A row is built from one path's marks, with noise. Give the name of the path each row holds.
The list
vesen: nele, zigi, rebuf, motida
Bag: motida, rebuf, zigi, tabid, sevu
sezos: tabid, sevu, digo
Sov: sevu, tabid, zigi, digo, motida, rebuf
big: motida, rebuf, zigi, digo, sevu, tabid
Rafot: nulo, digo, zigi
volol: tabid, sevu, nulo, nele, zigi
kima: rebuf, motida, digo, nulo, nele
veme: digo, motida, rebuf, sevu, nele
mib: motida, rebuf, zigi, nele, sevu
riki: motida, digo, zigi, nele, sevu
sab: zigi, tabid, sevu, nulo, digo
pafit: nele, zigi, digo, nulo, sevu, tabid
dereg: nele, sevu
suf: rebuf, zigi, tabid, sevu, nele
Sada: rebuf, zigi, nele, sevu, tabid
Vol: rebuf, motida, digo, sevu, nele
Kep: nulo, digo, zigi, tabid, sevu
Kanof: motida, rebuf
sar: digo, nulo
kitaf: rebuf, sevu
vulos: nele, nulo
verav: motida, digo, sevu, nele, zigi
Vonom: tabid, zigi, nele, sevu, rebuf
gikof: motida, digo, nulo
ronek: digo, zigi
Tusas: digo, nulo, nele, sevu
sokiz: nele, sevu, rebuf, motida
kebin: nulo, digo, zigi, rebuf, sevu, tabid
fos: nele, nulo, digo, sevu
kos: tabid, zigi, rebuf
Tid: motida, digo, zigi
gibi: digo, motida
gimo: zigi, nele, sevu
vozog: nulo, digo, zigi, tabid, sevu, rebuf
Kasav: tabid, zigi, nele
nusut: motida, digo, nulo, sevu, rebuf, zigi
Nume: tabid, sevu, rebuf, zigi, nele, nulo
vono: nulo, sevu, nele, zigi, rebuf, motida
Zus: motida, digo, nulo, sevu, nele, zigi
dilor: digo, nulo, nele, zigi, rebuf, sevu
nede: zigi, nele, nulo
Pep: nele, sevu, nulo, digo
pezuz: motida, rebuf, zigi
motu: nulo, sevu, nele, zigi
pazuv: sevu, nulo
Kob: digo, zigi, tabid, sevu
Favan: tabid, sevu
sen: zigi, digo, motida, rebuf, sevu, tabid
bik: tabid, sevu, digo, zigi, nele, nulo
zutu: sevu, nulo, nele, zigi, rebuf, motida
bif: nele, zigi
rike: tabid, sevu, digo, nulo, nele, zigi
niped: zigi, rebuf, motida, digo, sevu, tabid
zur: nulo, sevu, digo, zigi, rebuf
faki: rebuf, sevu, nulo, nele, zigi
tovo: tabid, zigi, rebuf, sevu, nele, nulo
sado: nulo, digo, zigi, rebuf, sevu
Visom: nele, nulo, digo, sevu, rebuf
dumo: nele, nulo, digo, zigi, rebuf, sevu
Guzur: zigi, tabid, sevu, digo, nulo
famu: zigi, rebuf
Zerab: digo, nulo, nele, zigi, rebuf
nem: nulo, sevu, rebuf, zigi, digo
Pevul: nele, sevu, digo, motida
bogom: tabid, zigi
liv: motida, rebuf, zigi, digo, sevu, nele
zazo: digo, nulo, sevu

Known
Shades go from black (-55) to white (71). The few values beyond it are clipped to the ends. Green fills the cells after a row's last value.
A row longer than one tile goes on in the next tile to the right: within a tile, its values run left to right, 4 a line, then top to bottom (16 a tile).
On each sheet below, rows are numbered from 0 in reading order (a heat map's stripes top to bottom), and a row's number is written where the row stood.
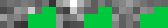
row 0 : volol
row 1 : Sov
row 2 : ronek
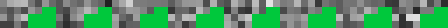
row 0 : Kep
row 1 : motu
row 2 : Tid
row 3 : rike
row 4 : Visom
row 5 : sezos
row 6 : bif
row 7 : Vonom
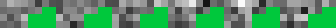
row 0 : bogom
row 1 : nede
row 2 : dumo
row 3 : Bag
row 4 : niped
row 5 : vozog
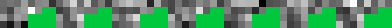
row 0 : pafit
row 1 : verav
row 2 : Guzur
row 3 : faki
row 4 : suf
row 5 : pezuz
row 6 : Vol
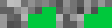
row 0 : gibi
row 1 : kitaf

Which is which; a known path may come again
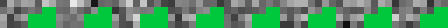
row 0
dumo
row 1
big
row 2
verav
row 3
gimo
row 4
dereg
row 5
Kep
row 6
kebin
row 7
Nume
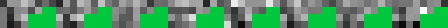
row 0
mib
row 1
dilor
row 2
famu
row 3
Guzur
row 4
kima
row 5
riki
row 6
Rafot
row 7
pafit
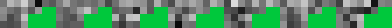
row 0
kos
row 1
pazuv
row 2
vozog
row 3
sado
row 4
Tusas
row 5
pezuz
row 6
tovo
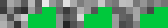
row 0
Visom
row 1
gikof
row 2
gibi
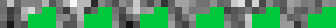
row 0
zazo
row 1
niped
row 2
zutu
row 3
Kanof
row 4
Pevul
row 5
vulos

